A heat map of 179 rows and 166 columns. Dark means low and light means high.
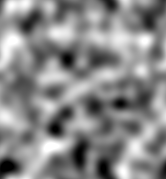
The field is smooth, with broad soft blobs. The values follow a bell shape. There is no overall slope. No lone cell stands out from its neighbours. The top left is the ninth with the highest average. No single row or column stands out from its neighbours.
